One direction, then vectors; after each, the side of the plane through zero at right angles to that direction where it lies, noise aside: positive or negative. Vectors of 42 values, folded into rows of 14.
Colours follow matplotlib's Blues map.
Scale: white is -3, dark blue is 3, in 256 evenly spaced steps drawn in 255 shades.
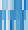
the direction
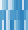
positive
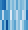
negative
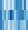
positive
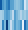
negative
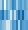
positive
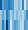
negative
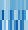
positive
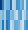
negative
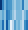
negative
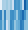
positive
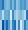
negative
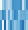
positive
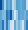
negative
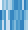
positive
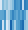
positive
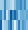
positive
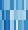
negative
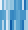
positive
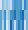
positive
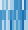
positive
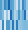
negative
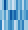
positive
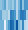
positive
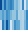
negative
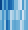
negative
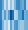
positive
